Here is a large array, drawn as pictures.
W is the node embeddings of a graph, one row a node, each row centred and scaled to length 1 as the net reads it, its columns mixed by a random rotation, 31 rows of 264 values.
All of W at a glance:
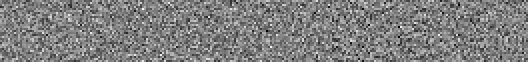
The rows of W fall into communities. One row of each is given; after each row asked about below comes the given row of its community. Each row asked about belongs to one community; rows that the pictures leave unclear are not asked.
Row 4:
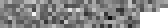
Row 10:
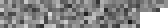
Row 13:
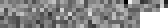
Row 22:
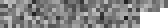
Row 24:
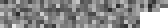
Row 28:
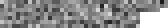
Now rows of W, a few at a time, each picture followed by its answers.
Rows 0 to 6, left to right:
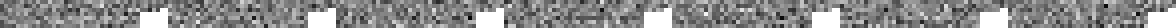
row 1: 24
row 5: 28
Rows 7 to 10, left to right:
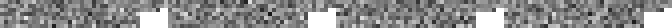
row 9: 22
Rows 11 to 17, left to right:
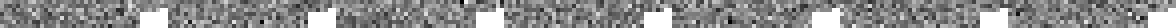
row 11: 4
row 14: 10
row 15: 28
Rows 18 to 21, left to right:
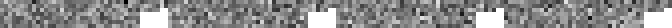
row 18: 13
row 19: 24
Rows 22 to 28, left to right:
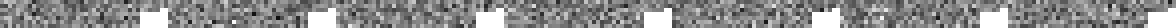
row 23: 4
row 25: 24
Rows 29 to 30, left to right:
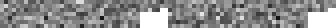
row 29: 10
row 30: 4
